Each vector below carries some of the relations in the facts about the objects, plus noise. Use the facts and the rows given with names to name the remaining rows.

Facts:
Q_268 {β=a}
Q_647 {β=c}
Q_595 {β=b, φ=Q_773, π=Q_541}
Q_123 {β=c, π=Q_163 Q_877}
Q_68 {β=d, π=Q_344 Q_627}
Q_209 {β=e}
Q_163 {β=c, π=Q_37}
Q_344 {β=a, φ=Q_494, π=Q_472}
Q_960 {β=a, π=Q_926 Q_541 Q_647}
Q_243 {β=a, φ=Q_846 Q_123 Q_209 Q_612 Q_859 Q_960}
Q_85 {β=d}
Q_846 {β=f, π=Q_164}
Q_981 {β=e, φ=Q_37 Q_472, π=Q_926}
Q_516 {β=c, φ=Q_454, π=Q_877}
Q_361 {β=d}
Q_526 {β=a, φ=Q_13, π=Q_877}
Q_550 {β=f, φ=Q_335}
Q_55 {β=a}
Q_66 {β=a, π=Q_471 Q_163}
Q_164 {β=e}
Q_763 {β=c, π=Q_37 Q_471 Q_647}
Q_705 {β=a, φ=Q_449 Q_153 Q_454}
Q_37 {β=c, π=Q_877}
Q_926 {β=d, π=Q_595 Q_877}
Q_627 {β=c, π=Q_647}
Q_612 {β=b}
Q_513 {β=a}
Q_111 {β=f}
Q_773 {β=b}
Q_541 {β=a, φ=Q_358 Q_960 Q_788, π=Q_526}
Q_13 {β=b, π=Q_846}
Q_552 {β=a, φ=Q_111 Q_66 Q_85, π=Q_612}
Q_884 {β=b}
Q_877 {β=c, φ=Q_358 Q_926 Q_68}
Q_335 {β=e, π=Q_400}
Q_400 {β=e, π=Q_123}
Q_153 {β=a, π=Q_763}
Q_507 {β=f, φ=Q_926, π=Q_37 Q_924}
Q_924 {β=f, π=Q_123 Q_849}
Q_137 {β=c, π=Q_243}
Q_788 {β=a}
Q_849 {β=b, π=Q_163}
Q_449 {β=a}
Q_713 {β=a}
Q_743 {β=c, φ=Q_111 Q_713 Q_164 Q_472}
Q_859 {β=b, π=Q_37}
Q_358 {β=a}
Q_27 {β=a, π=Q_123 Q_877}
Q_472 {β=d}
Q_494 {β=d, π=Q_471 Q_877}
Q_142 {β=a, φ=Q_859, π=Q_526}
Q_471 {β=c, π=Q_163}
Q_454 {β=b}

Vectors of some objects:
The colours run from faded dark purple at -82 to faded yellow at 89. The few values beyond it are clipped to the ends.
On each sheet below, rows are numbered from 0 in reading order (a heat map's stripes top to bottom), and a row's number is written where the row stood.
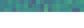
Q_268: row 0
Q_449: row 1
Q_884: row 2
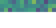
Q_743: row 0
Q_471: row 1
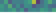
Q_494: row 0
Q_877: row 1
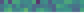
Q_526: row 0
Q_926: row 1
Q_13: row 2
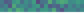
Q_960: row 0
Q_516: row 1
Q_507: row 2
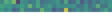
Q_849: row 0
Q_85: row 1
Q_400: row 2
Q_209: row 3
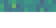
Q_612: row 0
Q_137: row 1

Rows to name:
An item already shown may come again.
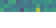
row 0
Q_454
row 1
Q_27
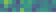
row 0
Q_163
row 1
Q_68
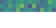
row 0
Q_552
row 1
Q_763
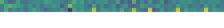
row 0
Q_981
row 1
Q_550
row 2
Q_243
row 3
Q_27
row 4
Q_123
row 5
Q_400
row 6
Q_27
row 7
Q_27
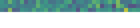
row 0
Q_924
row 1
Q_713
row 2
Q_454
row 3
Q_859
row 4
Q_37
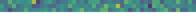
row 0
Q_846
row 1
Q_877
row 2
Q_142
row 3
Q_66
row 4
Q_595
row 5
Q_541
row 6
Q_924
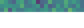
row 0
Q_743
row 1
Q_516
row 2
Q_111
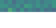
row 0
Q_335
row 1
Q_361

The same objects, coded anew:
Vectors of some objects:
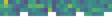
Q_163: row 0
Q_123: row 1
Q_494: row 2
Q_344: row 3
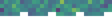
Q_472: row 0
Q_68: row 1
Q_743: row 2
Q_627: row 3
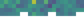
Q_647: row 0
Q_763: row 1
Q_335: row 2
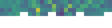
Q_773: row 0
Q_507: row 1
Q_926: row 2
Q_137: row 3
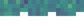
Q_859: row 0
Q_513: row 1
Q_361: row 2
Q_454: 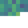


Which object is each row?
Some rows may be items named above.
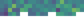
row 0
Q_926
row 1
Q_846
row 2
Q_743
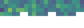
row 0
Q_981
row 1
Q_66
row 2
Q_924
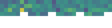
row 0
Q_526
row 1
Q_924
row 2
Q_243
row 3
Q_552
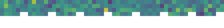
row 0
Q_849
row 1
Q_763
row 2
Q_550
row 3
Q_37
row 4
Q_552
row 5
Q_960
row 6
Q_981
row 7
Q_926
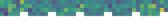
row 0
Q_877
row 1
Q_111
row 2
Q_142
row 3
Q_400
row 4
Q_27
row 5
Q_516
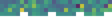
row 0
Q_526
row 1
Q_849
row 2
Q_541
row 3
Q_595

